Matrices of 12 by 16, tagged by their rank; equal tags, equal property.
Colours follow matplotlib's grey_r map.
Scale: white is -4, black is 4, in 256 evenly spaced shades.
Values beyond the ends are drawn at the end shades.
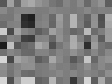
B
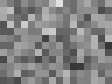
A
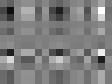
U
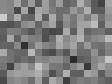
A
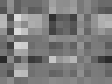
B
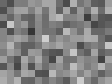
A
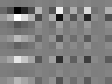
U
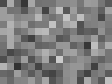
A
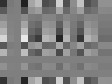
U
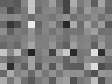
B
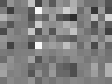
B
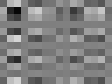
U
